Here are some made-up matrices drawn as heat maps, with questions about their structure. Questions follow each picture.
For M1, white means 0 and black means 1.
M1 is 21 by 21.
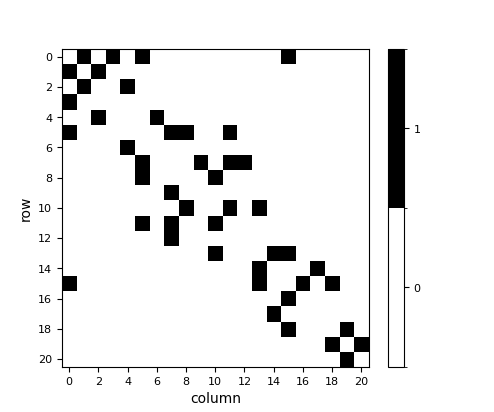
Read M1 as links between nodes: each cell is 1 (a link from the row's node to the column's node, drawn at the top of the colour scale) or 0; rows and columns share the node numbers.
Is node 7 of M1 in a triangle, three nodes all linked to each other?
yes
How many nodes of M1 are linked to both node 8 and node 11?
2
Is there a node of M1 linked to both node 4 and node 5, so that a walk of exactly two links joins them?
no
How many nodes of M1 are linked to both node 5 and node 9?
1
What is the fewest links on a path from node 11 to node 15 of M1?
3
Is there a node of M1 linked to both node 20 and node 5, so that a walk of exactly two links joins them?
no
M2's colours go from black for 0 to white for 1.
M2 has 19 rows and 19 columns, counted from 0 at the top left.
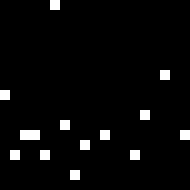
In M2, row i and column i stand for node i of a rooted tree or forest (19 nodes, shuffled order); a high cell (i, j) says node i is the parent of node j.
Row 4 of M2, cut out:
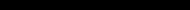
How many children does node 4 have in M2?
0
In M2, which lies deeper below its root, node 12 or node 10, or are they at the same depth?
node 10
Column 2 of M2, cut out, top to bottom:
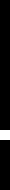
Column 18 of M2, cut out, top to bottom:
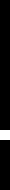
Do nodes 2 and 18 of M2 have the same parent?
yes
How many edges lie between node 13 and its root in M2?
1
